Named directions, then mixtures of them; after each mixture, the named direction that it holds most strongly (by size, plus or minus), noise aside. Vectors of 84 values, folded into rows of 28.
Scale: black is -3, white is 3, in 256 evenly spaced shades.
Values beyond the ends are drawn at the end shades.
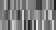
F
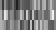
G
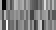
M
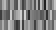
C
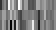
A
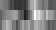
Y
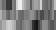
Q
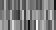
F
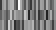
C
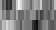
Q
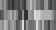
Y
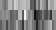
Y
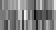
Y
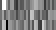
M
